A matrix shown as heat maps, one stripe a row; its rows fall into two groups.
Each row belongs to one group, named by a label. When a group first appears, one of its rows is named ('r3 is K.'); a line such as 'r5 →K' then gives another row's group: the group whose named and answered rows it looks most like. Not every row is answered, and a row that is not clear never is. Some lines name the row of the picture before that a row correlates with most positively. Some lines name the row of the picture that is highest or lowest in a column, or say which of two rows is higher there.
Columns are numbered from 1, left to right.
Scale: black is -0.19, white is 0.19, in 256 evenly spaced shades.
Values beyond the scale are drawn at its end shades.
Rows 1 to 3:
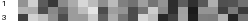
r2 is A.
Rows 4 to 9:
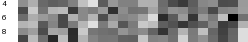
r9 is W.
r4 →A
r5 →W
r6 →A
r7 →A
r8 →W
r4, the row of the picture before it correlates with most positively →1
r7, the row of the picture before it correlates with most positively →1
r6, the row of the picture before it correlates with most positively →3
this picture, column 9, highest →5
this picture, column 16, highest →5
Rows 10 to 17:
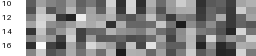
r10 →W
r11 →W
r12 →A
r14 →W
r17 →W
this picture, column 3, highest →12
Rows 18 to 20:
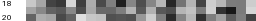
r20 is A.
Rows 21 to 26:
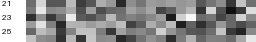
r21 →W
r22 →W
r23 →W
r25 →A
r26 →W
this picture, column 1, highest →26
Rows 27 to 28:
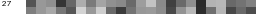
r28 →A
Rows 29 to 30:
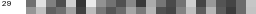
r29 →W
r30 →W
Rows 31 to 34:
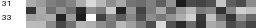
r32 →W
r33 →W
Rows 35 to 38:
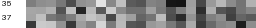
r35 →A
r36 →W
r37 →A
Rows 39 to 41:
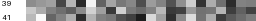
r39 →W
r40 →A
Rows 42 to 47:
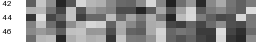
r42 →A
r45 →A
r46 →A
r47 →A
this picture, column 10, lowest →43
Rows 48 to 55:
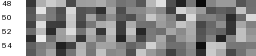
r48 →A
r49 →W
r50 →W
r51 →W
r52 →W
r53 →W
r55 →A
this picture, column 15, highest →52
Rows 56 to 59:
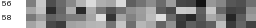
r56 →A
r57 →W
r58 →A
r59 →A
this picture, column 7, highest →56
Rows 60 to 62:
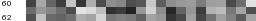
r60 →W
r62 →A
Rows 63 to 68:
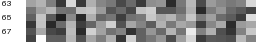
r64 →A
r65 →W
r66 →W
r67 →W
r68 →W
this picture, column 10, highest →67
